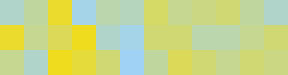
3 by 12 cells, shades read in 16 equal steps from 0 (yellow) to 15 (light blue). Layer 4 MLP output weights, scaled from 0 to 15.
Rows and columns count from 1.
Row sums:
104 85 83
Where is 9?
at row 1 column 2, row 1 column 11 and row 3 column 7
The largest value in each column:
12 12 4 14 12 15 9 8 10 10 9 12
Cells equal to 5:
1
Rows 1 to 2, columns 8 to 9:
8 7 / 6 10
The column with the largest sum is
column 6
